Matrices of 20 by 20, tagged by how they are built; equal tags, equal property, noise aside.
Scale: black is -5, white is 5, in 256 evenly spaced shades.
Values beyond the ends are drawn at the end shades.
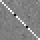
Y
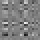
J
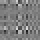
J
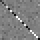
Y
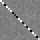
Y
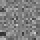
J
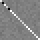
Y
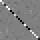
Y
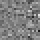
J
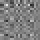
J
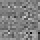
J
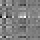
J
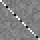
Y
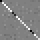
Y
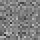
J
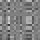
J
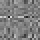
J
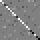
Y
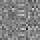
J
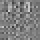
J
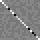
Y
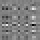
J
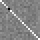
Y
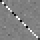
Y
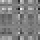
J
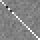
Y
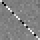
Y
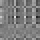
J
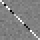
Y
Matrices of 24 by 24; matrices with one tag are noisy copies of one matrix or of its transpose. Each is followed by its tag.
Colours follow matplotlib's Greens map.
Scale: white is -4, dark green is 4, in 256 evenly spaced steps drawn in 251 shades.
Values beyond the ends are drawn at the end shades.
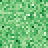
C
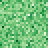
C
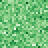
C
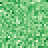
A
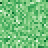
A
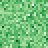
C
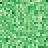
A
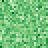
A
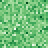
C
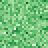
C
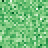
A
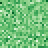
A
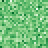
A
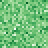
C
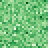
C
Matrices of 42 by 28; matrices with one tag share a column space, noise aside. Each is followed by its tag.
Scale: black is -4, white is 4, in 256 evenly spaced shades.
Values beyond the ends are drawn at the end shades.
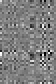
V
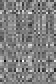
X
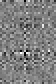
V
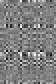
V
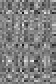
X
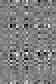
V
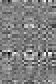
V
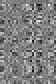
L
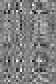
X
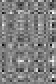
X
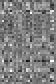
X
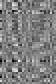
X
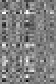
X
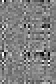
V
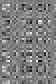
L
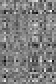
X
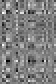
X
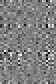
V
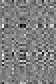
V
